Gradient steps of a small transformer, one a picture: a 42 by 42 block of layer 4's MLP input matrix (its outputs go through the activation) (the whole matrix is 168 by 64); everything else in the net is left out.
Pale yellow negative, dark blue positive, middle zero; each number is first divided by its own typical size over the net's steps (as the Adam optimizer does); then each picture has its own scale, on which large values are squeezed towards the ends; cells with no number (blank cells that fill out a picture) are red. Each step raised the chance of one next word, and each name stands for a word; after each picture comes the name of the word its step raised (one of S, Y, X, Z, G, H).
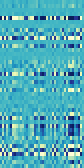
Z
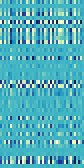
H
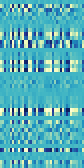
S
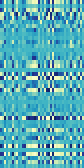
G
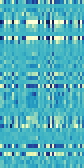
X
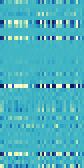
X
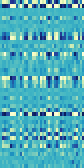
G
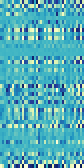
X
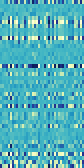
X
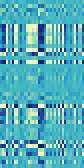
S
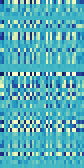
G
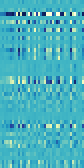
H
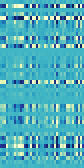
G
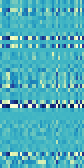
X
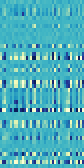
H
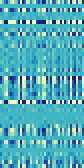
H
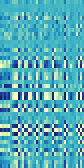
Z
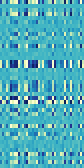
H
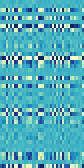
Z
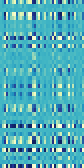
Z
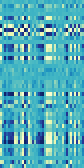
Z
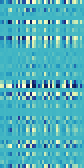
X
